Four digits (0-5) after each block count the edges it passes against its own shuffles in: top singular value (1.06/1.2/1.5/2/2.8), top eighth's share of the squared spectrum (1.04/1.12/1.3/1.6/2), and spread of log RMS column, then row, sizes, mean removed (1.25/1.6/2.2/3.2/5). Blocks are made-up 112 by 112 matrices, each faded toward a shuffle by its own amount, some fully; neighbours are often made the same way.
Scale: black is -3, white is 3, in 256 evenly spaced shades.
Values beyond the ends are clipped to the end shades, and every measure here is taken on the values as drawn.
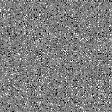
4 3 2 2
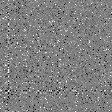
4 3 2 1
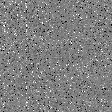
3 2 1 0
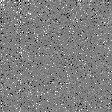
3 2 1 1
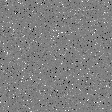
0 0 0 0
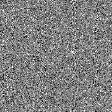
1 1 3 0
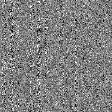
1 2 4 0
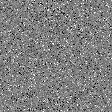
0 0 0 0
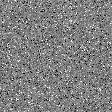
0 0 0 0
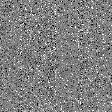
1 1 3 0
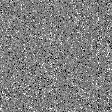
1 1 2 0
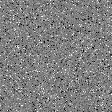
1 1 0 0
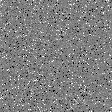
0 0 0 0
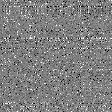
4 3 1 2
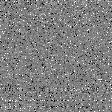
3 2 0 1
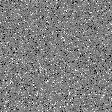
1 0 0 0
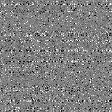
4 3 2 3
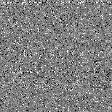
3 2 0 2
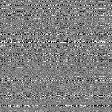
4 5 2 5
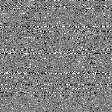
4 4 1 4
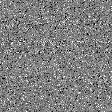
3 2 0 2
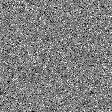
2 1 0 0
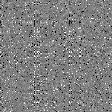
4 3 2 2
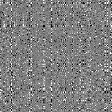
5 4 3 2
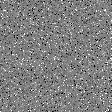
2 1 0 0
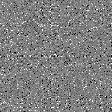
4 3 2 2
